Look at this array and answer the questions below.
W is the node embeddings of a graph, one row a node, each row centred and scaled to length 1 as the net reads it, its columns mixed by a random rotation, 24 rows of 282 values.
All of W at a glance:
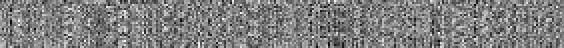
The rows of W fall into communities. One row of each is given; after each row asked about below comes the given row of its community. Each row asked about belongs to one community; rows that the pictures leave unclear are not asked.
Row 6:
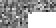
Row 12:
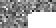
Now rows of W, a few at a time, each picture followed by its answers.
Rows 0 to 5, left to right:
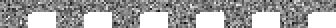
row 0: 12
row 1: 12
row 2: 6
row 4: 12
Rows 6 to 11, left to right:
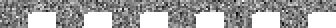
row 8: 6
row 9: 12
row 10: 12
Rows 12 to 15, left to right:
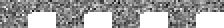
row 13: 6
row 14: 6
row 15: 6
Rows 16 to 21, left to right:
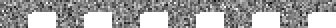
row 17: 12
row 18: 6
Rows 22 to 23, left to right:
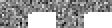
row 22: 6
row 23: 6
